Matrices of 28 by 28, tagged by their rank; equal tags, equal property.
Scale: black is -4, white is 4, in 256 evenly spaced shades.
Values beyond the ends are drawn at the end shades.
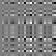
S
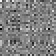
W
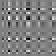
S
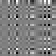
S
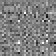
W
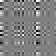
S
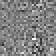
W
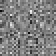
W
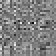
W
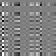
S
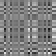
S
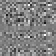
W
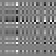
S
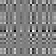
S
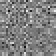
W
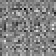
W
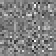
W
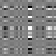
S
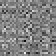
W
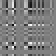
S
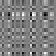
S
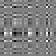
S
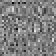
W
